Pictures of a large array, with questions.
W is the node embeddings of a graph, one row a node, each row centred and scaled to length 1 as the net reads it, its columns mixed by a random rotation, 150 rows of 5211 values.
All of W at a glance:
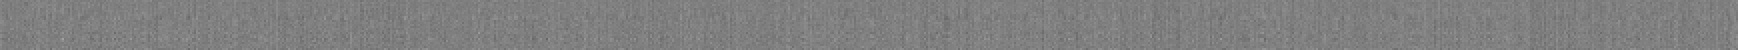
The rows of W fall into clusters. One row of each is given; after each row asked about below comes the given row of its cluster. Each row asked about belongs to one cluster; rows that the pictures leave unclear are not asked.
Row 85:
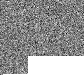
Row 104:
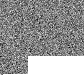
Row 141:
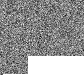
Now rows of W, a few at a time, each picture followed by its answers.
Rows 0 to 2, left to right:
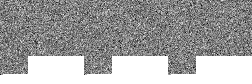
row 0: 85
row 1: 85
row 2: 104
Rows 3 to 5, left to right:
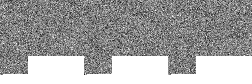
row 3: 141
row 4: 85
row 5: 141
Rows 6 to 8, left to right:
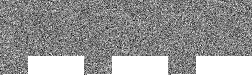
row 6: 104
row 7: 85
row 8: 141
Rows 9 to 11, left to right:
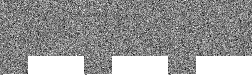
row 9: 141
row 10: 104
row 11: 104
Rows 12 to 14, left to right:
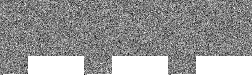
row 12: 141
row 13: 85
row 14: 141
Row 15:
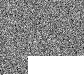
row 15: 104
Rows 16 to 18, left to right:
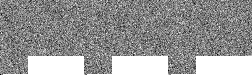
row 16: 85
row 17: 104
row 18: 104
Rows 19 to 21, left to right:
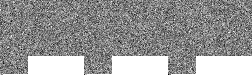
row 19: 104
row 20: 85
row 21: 85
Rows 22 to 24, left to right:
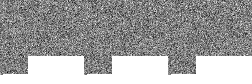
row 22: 141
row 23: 141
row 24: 141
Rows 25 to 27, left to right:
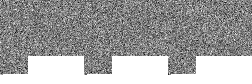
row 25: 104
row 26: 141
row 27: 85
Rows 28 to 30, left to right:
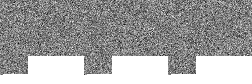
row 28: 141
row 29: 85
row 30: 141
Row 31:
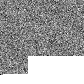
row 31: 85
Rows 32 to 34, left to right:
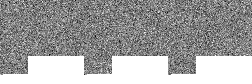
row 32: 104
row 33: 85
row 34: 141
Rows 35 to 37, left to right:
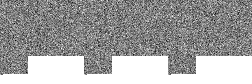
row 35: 141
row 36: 104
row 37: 141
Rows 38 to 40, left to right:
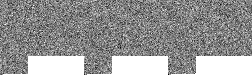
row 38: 141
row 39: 85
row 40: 85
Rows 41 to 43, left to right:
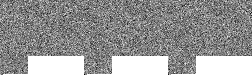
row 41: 141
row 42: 85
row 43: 85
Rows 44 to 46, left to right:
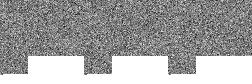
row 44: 141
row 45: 141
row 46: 104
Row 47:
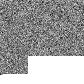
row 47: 85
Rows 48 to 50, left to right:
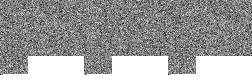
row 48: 85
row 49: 104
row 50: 85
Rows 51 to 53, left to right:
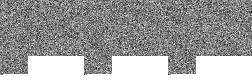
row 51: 141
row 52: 85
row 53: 85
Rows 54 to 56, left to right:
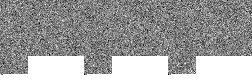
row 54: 104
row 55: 85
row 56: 85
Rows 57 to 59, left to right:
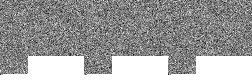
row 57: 85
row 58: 104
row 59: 85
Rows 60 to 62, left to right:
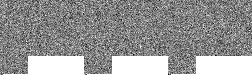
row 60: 141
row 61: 104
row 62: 85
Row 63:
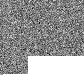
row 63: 104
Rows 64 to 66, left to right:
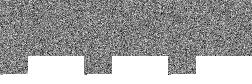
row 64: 104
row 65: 141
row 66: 85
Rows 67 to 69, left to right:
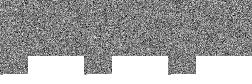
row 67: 104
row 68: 104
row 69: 141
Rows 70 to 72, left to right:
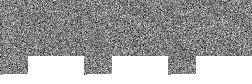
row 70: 104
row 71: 85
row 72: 85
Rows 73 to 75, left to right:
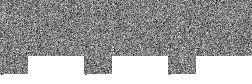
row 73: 141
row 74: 104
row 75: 104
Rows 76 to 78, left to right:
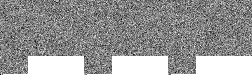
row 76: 85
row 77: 104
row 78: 141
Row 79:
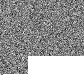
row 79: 104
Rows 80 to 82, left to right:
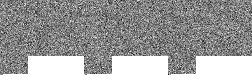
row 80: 141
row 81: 104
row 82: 85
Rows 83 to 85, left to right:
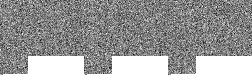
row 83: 104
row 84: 104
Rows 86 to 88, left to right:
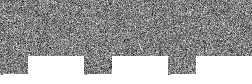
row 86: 141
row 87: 104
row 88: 85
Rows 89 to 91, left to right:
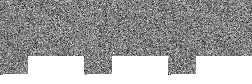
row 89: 85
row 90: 104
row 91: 85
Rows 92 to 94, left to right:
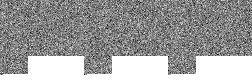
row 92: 141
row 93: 85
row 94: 104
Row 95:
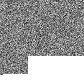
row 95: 141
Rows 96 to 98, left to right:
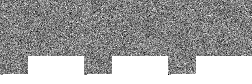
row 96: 141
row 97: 141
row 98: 85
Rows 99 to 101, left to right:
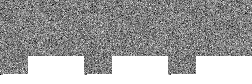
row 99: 85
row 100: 141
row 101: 141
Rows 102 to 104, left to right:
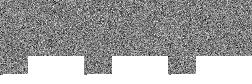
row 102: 85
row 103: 141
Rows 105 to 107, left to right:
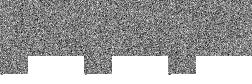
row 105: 104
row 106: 104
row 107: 141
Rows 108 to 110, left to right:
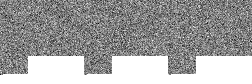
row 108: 85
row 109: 141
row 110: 104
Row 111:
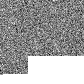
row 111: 104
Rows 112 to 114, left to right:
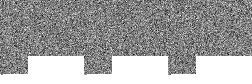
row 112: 104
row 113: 104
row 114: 141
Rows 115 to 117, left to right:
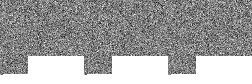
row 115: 141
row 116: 141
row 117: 141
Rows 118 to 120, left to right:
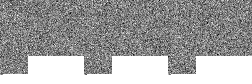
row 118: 141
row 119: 104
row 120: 104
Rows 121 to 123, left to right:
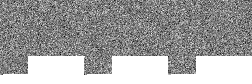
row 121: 141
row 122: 85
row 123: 104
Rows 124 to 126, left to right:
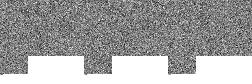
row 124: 141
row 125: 141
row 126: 104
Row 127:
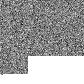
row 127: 104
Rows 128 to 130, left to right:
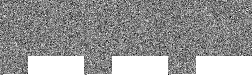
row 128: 141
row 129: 104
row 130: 85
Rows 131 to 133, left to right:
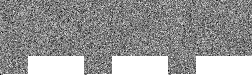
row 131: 85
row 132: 141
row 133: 104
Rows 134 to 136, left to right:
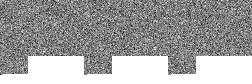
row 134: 85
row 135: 141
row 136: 104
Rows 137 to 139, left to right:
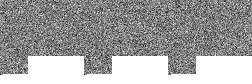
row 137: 85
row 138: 85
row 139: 141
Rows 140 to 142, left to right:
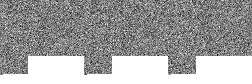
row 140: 141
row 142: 104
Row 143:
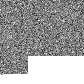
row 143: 104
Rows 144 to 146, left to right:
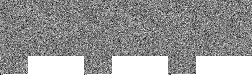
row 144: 85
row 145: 85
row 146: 141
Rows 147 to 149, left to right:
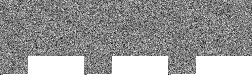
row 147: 85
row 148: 141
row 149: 85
